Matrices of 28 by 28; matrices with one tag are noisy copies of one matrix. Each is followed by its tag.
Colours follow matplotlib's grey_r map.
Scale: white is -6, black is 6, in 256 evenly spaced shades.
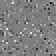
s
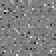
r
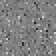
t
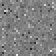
r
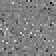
s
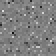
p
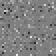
r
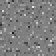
p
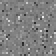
t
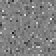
p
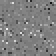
s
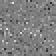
s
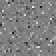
p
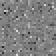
r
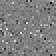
s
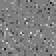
s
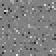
r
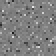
p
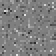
r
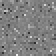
r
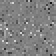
s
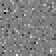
r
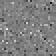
s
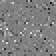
s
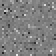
r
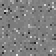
r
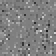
t
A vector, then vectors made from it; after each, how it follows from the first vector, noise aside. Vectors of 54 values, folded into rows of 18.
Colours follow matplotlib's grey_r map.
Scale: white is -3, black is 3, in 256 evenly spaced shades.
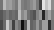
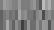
shrunk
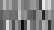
copied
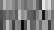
copied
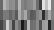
copied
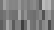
shrunk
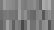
shrunk
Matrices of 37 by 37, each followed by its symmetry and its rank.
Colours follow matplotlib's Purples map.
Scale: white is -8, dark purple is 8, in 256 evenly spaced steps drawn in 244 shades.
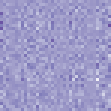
neither, rank five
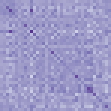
symmetric, rank five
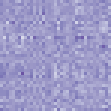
neither, rank five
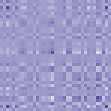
symmetric, rank two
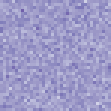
neither, full rank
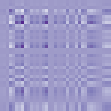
symmetric, rank one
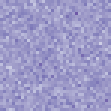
neither, full rank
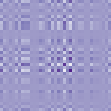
symmetric, rank one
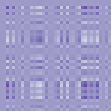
symmetric, rank one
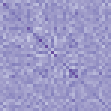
symmetric, rank five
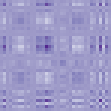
symmetric, rank two
